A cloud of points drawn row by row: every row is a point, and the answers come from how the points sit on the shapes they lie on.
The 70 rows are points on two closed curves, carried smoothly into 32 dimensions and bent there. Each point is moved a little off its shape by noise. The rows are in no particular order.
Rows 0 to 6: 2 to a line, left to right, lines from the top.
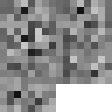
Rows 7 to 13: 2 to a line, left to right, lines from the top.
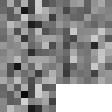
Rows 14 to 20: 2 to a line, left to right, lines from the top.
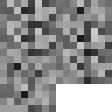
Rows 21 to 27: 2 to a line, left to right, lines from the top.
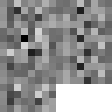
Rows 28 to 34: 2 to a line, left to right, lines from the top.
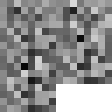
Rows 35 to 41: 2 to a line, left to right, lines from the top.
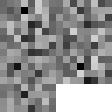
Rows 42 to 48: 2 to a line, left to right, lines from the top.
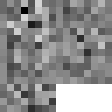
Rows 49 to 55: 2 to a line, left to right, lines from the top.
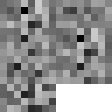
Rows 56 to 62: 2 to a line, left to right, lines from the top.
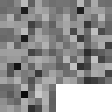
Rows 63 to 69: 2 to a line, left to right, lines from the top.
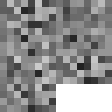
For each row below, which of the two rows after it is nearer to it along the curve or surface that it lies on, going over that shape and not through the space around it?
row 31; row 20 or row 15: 20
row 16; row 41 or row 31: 41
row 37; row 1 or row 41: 41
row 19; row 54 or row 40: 54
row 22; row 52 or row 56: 56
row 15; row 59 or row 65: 65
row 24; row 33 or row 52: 33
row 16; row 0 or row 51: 51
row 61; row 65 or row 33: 33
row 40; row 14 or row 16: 14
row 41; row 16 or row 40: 16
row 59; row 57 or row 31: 57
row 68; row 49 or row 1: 49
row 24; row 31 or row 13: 31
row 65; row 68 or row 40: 68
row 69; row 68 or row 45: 45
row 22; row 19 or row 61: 19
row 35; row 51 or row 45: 51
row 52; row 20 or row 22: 20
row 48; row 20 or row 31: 20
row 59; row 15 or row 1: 15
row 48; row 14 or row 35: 14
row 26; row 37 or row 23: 37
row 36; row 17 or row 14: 14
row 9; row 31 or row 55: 55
